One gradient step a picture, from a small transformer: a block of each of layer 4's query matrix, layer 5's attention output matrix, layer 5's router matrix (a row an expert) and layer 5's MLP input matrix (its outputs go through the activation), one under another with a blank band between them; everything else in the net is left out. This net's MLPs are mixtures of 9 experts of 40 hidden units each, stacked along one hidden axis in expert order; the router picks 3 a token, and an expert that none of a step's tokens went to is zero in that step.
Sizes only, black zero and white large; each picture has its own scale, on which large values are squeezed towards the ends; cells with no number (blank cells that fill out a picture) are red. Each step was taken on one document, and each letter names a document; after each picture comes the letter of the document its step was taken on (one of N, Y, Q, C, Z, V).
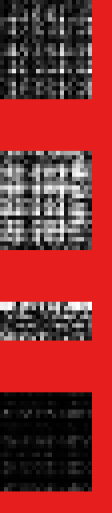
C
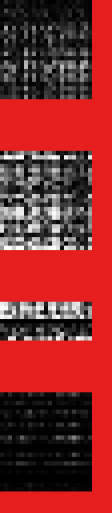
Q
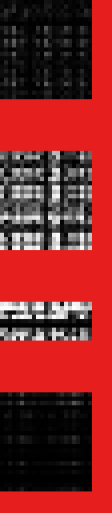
Q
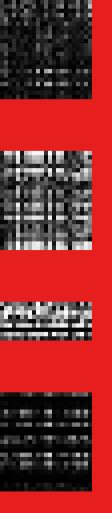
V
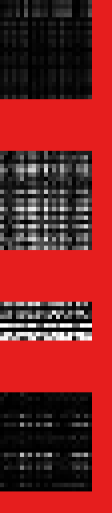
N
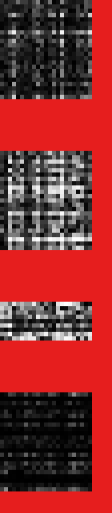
C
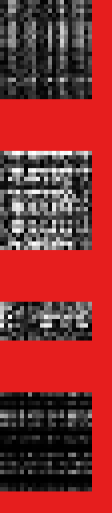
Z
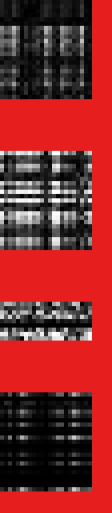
Q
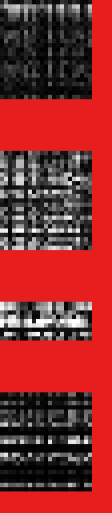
Z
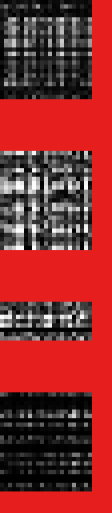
Z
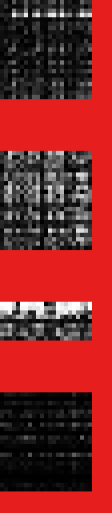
C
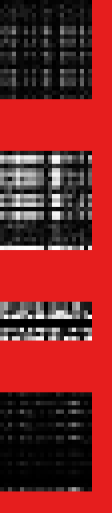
Q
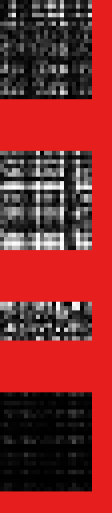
C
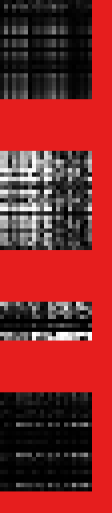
N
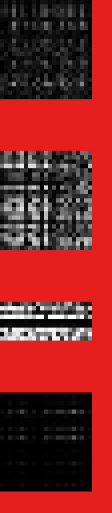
Q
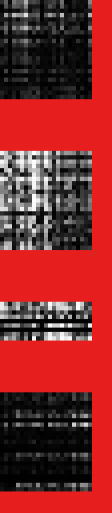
N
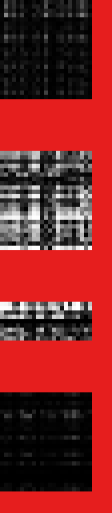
Q
